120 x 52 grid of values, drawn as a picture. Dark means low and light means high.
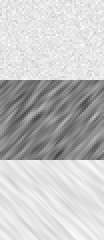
It is made of 3 by 1 panels. Panel 1,1: very high, fine-grained, faint in contrast. Panel 2,1: middling, slanting up to the right. Panel 3,1: very high, slanting down to the right, faint in contrast.
